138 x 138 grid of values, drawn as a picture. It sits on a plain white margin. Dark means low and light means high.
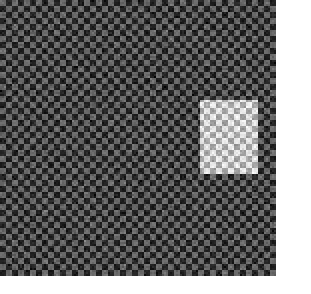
Average level on the scale: 30%. Ninth with the highest average: middle right. Odd patch: higher, in the middle right.
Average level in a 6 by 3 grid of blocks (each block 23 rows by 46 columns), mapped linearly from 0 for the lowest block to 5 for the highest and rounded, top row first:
0 0 0 / 0 0 0 / 0 0 5 / 0 0 5 / 0 0 0 / 0 0 0
